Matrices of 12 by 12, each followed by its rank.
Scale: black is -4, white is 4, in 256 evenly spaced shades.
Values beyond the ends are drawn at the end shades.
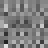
two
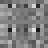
two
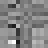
two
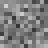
full rank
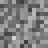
full rank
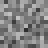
full rank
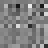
two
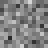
full rank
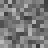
full rank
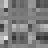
two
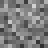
full rank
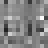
two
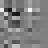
two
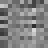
two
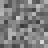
full rank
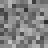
full rank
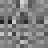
two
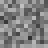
full rank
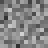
full rank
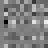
two
